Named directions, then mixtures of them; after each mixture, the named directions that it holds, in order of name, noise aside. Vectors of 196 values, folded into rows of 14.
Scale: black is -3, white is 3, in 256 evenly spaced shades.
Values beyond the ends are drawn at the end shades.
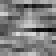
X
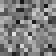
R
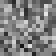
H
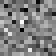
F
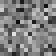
R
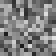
H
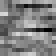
X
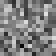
H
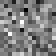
F, H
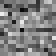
F, X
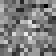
R, X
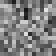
H, R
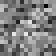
R, X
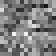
R, X
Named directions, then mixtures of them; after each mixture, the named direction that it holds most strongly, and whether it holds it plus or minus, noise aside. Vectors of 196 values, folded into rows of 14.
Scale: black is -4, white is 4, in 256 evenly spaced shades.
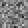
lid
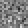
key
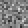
key, minus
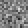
key, minus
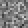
lid, minus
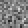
key, minus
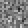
key, plus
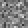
lid, minus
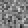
key, minus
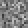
lid, minus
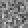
key, plus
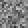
lid, plus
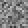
lid, plus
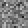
lid, plus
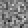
key, minus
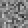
lid, plus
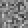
lid, plus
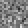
key, plus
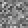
lid, minus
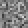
lid, minus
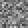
lid, minus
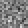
key, plus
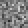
key, minus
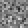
key, plus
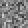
lid, plus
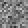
lid, plus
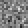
key, minus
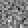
key, plus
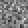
key, minus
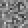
lid, plus
